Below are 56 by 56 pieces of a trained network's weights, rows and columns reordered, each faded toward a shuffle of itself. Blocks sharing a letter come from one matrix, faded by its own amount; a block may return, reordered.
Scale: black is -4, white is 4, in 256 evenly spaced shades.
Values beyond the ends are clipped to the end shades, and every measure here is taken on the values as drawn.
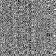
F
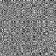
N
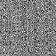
F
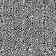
F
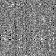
F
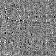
F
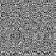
N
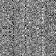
F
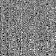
F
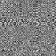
N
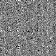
F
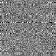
N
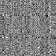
F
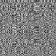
N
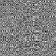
N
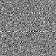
N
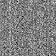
F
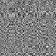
N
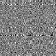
N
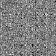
F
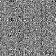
F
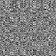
N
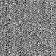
F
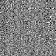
F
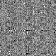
F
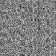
F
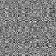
N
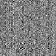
F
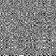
N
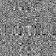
N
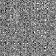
F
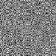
N
